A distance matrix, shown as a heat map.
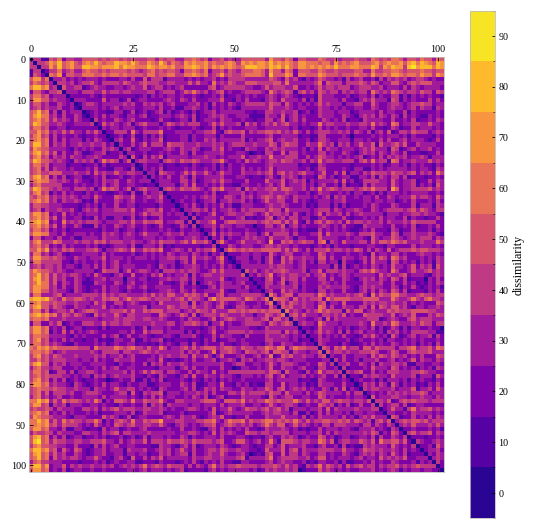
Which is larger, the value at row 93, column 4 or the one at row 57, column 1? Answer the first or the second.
the second
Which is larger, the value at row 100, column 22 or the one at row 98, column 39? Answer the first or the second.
the first
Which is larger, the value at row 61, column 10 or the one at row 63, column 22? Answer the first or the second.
the second
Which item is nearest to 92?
86
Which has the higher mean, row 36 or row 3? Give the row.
3
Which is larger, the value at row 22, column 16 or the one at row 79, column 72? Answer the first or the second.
the second
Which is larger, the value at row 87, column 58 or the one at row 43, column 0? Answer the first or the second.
the second
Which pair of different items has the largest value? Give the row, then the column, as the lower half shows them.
94, 2
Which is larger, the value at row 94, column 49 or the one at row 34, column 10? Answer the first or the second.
the second
